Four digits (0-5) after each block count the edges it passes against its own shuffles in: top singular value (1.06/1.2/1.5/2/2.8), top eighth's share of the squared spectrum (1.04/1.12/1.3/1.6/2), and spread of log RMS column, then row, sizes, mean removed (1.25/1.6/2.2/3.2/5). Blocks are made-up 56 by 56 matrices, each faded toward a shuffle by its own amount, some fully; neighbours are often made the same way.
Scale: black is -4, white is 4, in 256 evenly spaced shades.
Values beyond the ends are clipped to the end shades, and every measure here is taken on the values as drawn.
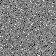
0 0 0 0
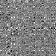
4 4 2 2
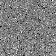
2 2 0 0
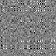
4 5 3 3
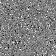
2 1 0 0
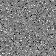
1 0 0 0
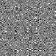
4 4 2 2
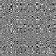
4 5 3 3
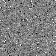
0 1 0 0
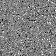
0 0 0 0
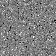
0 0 0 0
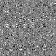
3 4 1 2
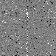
3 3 1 1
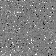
1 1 0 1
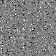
1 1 1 1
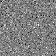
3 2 0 1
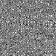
3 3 1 1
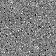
1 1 0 0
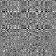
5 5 3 3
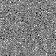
3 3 1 1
